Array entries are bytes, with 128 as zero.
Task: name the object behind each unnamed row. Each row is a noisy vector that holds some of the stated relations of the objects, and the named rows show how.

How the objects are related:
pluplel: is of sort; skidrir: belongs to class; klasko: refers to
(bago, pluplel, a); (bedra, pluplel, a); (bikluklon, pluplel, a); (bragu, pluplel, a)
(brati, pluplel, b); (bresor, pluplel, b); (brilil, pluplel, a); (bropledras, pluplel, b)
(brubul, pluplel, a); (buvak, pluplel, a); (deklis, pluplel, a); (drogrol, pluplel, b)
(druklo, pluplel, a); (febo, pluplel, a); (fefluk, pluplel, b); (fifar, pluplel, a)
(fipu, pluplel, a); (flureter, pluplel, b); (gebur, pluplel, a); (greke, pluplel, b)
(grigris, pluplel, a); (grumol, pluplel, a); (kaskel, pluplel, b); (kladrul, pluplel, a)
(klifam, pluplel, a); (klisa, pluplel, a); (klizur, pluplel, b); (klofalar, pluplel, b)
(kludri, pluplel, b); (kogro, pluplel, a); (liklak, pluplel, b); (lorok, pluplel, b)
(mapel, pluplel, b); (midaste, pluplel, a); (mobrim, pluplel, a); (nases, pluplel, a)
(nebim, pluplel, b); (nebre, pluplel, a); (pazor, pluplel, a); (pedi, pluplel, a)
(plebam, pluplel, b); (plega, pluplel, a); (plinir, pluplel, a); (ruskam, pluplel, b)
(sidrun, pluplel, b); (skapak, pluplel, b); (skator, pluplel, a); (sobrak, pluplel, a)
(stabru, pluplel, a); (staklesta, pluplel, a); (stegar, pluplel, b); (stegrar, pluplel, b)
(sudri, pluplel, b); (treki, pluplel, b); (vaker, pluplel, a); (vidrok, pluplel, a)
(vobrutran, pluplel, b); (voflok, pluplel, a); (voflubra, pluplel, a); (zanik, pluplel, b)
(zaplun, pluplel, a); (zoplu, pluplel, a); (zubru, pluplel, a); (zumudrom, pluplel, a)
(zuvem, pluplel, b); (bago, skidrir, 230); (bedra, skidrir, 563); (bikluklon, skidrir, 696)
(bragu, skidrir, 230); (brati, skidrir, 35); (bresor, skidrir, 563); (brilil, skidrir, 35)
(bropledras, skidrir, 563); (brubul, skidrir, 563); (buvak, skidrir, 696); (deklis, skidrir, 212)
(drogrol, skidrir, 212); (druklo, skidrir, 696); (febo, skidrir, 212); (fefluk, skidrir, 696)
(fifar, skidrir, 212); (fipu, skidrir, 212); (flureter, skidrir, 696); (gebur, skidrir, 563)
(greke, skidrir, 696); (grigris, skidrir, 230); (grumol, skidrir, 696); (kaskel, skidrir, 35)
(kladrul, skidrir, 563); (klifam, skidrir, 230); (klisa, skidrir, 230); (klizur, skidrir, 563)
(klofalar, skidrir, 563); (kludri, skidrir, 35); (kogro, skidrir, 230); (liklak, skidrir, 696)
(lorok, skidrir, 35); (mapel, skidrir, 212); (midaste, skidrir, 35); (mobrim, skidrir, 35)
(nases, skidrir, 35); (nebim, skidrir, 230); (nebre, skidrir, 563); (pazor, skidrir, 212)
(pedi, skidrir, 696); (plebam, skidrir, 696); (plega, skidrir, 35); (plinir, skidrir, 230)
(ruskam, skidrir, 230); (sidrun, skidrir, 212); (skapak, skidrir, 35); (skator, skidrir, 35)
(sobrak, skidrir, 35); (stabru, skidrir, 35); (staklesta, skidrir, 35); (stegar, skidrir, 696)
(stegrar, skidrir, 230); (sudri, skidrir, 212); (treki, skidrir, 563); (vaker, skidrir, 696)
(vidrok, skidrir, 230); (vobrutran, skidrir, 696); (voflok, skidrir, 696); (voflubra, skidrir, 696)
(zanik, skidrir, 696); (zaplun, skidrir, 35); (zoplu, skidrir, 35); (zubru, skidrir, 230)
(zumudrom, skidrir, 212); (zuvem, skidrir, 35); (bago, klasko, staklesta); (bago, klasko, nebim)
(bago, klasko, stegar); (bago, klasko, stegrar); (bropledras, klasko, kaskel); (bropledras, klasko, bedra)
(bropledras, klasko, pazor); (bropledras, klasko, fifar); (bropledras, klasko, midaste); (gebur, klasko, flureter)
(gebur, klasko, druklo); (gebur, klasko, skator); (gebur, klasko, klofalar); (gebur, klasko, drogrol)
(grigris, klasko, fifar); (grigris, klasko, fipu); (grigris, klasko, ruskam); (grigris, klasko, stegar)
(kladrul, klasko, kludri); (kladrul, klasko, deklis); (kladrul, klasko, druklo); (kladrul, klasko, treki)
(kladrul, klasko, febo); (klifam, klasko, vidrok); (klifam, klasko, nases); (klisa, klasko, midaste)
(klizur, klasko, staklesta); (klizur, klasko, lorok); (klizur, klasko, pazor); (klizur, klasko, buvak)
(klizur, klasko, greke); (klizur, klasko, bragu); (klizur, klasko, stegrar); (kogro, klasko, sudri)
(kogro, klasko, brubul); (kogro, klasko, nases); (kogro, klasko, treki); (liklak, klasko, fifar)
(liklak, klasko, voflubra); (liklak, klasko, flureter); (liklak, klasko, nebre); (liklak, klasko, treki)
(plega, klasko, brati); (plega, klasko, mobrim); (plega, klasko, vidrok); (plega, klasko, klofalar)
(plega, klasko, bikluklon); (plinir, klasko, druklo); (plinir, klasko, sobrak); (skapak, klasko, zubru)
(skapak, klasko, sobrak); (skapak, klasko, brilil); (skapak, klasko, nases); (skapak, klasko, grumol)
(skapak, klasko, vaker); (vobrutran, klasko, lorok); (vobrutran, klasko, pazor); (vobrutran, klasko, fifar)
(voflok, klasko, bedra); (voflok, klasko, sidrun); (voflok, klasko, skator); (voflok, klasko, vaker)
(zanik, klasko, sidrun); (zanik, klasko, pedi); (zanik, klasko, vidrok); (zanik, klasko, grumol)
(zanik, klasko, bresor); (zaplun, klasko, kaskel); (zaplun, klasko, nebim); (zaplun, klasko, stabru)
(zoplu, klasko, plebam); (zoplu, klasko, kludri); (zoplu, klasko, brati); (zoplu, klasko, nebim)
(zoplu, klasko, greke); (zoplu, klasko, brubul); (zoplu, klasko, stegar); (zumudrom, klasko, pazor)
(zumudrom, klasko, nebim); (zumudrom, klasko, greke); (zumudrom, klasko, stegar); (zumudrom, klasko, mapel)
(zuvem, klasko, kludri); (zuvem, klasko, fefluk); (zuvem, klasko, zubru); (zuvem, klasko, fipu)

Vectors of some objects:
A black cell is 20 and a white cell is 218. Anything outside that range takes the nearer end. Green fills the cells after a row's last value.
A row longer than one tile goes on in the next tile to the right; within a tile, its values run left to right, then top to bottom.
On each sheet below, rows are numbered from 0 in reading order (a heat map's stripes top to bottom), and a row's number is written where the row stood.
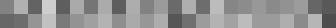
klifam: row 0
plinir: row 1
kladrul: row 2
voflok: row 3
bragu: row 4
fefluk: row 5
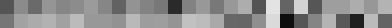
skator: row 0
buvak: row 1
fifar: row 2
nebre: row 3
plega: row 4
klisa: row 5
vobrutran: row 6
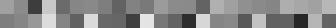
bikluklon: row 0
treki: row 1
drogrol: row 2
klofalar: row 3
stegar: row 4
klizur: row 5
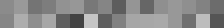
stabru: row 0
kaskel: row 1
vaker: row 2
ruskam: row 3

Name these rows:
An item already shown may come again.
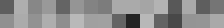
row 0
kladrul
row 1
fifar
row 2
klizur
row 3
midaste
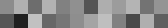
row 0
skapak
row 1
vidrok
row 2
zuvem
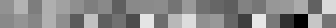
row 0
zoplu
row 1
plebam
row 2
flureter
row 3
fipu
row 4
drogrol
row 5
zanik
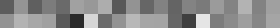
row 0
brilil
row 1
liklak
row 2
sobrak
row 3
drogrol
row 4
grigris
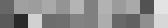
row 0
liklak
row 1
zaplun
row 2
plega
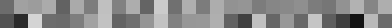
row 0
liklak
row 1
gebur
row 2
klifam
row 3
kogro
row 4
kaskel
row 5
kludri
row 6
bropledras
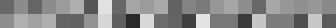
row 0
nases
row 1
plega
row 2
liklak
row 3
drogrol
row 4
brati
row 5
lorok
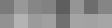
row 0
pazor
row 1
bedra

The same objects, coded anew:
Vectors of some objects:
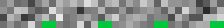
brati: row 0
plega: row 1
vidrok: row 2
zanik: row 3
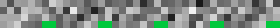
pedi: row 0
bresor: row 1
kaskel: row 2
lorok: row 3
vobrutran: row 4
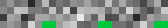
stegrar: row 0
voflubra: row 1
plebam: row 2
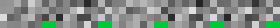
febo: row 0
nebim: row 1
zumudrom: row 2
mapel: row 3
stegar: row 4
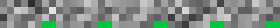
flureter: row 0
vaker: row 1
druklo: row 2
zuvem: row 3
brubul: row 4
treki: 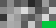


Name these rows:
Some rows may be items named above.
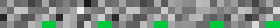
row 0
ruskam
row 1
lorok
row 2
ruskam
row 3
druklo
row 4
brati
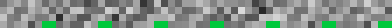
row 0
kladrul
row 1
ruskam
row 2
bropledras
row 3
stabru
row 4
zanik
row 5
kladrul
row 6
grigris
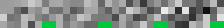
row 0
gebur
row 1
sobrak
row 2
klofalar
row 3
skapak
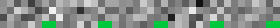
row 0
klofalar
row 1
plega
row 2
zubru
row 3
lorok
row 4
grumol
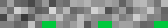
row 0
kludri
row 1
zaplun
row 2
bedra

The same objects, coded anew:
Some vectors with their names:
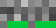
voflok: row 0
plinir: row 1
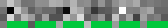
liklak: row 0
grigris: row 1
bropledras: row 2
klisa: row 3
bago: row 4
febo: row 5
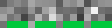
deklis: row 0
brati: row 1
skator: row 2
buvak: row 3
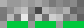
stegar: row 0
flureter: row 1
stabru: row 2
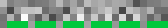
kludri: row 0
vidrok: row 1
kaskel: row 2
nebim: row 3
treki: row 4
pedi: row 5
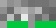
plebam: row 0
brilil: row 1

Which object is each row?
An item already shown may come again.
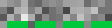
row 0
sidrun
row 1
fipu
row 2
klofalar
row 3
brubul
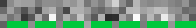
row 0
fifar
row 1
fefluk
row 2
klofalar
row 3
plega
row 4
skapak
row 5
lorok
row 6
stabru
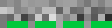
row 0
klifam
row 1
sudri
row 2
zaplun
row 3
plega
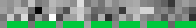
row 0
sudri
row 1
zuvem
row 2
zanik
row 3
plega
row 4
klofalar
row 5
nases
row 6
fifar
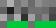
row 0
gebur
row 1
druklo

